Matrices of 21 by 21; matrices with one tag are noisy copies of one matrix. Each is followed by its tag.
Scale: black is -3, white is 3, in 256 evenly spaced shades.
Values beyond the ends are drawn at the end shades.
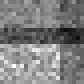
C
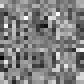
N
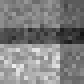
C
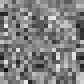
N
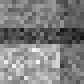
C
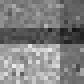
C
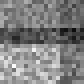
C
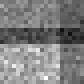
C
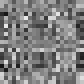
N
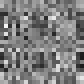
N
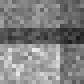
C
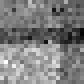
C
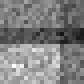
C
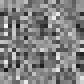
N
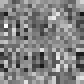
N
